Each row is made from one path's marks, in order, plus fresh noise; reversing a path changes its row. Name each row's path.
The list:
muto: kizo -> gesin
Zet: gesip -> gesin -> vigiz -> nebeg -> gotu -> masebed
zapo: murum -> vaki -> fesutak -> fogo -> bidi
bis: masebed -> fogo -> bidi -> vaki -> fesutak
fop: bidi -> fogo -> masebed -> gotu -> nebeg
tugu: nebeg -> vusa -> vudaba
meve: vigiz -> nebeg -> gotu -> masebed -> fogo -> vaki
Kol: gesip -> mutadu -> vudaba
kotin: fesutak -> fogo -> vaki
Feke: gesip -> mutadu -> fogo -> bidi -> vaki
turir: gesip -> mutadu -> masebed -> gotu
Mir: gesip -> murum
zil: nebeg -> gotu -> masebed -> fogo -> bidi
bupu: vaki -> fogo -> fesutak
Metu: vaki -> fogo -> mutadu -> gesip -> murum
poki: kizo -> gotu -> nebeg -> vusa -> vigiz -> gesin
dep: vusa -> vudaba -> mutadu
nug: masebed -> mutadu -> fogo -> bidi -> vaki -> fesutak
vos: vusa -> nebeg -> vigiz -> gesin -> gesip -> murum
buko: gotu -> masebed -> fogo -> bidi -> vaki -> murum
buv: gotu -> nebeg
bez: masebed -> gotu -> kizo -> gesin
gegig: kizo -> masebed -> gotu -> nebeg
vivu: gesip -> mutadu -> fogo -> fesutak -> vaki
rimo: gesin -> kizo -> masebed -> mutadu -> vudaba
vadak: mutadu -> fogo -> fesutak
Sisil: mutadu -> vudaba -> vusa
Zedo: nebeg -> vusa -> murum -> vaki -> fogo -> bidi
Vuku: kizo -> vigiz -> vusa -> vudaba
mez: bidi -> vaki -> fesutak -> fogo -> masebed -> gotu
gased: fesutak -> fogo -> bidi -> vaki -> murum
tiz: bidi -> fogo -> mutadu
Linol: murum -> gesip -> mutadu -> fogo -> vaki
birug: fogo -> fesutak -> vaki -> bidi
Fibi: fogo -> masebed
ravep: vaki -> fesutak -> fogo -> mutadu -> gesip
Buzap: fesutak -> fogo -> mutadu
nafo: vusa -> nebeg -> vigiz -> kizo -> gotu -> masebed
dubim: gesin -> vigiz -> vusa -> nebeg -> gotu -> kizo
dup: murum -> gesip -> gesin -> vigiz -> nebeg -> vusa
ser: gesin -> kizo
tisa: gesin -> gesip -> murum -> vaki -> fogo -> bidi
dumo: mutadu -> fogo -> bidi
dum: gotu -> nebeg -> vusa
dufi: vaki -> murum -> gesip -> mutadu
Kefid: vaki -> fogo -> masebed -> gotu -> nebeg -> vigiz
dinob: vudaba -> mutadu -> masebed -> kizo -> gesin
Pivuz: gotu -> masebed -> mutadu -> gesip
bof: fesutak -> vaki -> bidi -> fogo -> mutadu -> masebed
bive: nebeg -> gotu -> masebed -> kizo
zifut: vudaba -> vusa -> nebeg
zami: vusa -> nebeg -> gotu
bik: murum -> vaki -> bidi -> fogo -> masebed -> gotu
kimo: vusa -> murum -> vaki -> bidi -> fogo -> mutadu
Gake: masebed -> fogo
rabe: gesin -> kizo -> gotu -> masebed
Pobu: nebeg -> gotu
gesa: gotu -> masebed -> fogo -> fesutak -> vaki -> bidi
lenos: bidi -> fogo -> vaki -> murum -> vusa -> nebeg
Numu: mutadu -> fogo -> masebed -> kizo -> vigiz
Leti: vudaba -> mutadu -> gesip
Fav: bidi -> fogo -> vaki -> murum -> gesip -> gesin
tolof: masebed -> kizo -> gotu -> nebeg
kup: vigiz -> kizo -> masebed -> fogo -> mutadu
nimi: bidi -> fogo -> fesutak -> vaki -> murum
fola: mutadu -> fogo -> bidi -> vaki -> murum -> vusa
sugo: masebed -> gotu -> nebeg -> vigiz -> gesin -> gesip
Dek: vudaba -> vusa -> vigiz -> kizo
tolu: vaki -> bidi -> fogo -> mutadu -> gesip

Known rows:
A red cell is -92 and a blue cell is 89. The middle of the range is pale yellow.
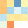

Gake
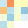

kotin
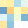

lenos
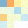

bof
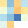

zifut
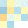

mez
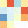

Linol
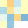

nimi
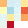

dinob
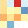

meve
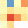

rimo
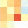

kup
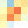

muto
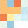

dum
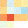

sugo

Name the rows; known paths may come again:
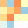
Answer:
Pobu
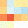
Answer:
sugo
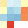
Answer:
Leti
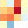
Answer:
poki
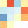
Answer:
Linol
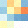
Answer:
kimo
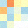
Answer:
kotin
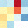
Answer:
nafo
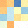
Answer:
Fibi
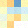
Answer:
bis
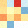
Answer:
meve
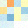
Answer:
birug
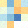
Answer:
zifut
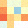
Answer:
Pivuz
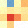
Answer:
rimo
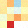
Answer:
Numu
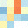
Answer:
Zedo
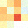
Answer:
kup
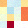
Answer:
dinob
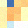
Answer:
ser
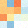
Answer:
dum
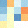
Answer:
dufi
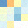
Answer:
ravep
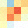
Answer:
muto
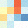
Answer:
zami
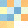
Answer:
vivu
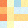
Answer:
buko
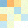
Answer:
bof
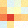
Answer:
bez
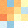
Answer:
buv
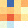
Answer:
rabe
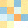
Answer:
tiz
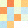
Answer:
Buzap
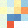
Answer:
dep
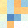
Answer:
Dek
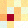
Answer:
tolof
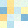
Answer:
mez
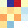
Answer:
dubim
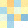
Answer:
nimi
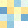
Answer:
lenos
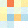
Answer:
gased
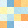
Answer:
Zet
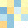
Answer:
Fav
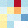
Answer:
vos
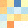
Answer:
Gake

